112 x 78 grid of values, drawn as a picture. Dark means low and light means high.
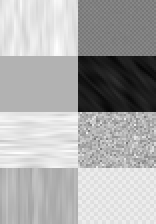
It is made of 4 by 2 panels. Panel 1,1: very high, streaked downward, faint in contrast. Panel 1,2: middling, checkered, faint in contrast. Panel 2,1: high, flat. Panel 2,2: very low, slanting down to the right, faint in contrast. Panel 3,1: very high, streaked across, faint in contrast. Panel 3,2: high, fine-grained. Panel 4,1: high, streaked downward, faint in contrast. Panel 4,2: very high, checkered, faint in contrast.
